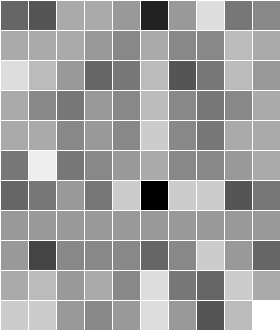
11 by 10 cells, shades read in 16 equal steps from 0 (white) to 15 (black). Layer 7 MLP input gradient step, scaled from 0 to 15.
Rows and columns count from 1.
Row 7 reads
9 8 6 8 3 15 3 3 10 8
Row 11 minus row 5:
-2 -2 -1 1 -1 -1 -1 2 -1 -5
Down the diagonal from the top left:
9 5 6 6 7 5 3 6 6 5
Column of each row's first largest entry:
6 5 7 3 8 1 6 1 2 8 8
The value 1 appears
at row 6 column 2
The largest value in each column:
9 11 8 9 8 15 10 10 10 9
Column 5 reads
6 7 8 7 7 6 3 6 7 7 6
